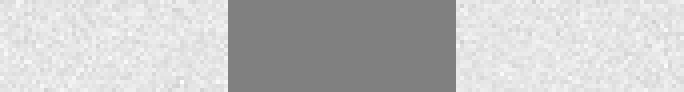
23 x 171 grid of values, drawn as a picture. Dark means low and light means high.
It is made of 1 by 3 panels. Panel 1,1: very high, fine-grained, faint in contrast. Panel 1,2: middling, flat. Panel 1,3: very high, fine-grained, faint in contrast.
